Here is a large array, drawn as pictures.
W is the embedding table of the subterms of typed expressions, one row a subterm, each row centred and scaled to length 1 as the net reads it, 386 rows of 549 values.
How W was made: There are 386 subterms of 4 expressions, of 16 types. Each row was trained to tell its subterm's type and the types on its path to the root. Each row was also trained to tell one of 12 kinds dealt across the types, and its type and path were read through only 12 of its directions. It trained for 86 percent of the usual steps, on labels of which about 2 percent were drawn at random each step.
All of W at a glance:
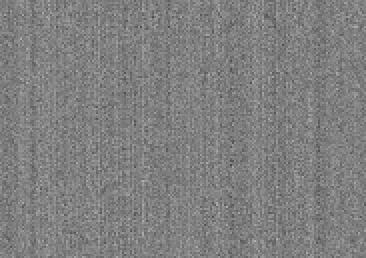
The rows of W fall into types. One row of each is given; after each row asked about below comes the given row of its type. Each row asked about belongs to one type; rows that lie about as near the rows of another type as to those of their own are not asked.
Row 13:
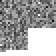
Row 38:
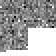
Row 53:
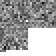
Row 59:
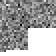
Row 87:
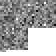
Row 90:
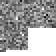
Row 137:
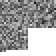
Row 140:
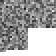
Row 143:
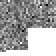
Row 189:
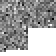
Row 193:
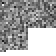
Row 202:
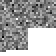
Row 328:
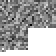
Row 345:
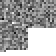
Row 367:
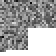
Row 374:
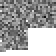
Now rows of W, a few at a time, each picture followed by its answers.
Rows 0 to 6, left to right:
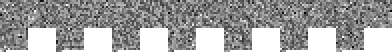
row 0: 87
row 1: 193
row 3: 38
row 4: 374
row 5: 193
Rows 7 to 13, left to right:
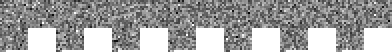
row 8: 328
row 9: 87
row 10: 189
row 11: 90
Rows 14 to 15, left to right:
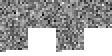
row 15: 189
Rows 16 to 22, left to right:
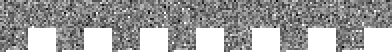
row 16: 53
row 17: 328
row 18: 137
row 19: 189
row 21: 345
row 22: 193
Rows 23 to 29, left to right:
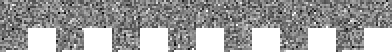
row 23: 345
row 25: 53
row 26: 202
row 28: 13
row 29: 193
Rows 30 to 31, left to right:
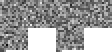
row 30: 367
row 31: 374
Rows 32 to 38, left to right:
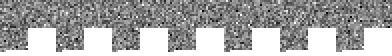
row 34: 137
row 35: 140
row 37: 53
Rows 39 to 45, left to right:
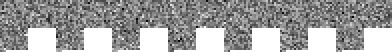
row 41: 38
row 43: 38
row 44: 189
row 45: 13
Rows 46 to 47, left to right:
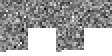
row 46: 38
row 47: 137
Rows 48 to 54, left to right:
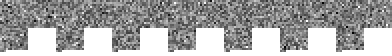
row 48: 140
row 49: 59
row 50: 328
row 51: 90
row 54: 202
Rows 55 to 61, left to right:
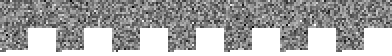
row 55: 143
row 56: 367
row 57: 137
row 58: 189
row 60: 189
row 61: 140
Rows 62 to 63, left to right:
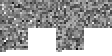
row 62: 193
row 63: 137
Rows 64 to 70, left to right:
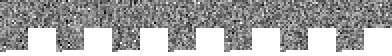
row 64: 367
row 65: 345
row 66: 367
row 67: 367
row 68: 374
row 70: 189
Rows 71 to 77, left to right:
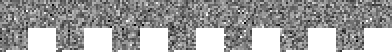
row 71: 53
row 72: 202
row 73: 38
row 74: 143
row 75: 53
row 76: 328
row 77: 202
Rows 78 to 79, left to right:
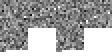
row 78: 140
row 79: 137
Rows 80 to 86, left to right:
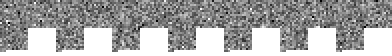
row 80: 193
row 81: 189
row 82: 367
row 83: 90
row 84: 140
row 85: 38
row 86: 59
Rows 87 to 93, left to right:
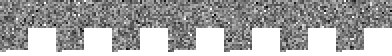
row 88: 328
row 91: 143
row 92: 13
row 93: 59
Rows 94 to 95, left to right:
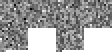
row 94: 374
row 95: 193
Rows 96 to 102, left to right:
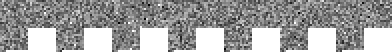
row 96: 143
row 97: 38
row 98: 189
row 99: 328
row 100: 345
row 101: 367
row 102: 193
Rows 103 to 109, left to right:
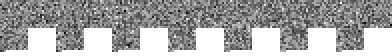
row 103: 367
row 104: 140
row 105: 53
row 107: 374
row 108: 38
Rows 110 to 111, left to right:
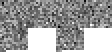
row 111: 189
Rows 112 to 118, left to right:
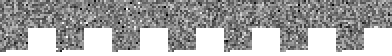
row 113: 193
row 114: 13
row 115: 193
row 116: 87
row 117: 374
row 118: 90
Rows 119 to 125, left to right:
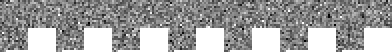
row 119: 140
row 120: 87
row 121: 374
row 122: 13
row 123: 143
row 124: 140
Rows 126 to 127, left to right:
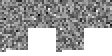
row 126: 328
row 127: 140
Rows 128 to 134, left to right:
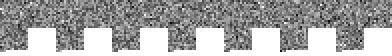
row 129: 189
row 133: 193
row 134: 140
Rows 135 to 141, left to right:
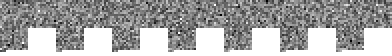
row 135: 202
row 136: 328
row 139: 13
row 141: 374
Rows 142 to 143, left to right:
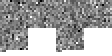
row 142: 202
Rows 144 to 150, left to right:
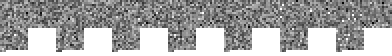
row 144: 374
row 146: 345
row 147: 87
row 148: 137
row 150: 13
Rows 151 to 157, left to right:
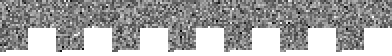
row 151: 53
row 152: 202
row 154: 59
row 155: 13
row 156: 13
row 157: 140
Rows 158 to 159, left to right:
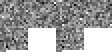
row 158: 87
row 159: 345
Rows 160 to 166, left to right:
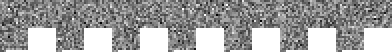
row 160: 140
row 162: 59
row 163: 374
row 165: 367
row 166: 345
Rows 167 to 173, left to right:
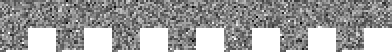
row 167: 328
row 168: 189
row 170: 374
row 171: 193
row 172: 202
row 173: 143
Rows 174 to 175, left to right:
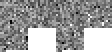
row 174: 328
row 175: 90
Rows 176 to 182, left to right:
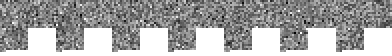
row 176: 189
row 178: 374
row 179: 345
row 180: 328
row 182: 193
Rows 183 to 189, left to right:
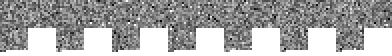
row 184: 13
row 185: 90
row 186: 90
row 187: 328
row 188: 328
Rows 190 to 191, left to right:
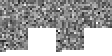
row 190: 87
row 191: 367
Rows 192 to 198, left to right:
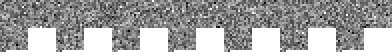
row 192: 202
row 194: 137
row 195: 189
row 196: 345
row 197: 53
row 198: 38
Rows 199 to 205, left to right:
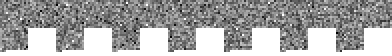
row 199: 137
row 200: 13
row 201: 38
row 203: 193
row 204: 143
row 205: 345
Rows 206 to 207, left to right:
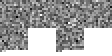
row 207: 193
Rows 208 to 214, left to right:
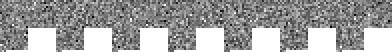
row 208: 13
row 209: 367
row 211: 59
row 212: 193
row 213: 189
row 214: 87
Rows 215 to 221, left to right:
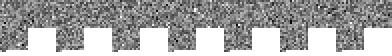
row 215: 59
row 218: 38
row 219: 328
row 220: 189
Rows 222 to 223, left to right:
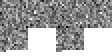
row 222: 13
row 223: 202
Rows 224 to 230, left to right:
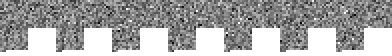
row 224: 202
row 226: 328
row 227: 13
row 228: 53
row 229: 59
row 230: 140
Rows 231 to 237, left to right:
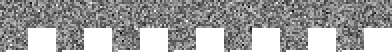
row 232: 59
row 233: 374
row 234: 328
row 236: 202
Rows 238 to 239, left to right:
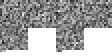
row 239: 328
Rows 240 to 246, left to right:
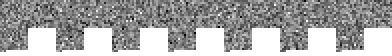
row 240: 90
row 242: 38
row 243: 189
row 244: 143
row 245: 59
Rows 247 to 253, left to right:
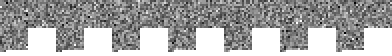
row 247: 38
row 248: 193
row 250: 367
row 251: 328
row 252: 189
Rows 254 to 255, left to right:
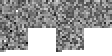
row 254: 137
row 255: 202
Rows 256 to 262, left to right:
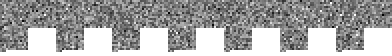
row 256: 328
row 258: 87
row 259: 193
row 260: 345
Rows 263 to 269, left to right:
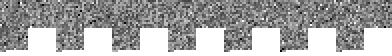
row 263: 202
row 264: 367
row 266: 374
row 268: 137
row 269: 38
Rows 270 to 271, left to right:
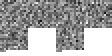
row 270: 367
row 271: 189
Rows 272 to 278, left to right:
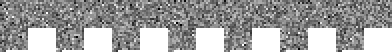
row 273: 87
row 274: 59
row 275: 137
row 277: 367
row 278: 90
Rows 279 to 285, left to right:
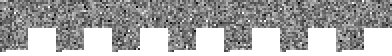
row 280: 202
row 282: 38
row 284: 59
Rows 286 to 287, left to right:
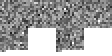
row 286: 328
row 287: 87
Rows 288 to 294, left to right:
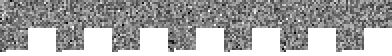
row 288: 87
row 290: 193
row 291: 90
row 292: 345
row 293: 13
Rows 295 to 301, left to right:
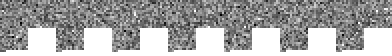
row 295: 202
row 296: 53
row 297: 374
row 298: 202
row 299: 13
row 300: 137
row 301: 143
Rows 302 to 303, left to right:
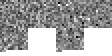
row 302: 140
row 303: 38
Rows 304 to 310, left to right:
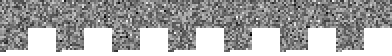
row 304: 367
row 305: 328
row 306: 59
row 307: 90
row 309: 202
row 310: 53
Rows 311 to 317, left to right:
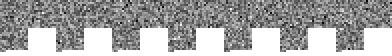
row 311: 53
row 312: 189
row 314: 345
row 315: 143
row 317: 59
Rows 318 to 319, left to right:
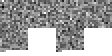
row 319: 189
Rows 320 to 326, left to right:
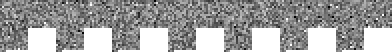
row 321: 59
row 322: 87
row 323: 193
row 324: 367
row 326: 193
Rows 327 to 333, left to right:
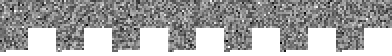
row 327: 87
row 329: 90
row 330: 38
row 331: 59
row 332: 193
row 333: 90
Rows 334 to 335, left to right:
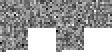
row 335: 367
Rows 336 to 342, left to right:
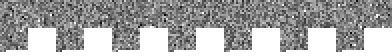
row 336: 53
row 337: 59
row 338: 345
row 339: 328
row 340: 367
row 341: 143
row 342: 59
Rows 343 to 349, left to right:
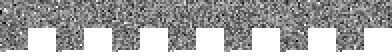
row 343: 87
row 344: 193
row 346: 367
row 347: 328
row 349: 59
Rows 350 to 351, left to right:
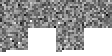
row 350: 59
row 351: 367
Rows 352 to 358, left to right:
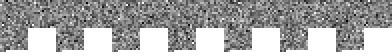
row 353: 367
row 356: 137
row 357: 87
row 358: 345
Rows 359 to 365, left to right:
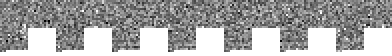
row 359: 59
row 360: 53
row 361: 193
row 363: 345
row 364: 140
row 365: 13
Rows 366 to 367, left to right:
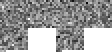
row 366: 328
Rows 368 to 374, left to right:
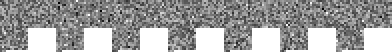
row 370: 59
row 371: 143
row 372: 90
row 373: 367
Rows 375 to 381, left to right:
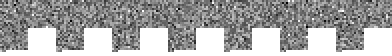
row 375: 59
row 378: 87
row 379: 367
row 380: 13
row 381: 345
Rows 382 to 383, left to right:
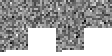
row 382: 140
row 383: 53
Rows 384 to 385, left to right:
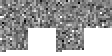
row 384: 38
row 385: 202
